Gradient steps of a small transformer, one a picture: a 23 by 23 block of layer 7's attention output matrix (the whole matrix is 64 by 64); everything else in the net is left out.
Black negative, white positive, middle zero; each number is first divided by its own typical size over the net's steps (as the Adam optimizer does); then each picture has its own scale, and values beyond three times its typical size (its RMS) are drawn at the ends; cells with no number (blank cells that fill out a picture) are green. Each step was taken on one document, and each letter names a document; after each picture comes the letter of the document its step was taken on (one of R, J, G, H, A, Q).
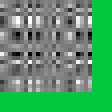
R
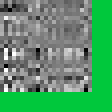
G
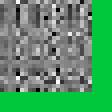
G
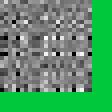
G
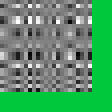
R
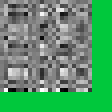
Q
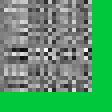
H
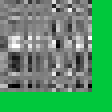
R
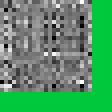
G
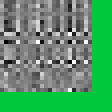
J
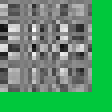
Q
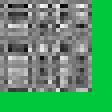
Q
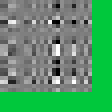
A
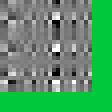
A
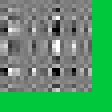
A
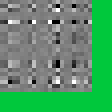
A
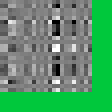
A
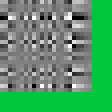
J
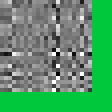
G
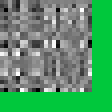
G
